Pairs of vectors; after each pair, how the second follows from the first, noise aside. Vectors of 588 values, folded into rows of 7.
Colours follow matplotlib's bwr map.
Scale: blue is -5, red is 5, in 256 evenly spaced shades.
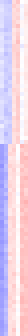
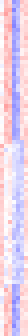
wrapped around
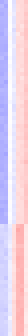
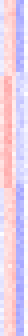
wrapped around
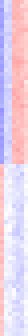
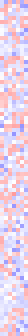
shuffled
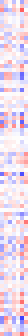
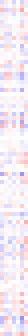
shrunk
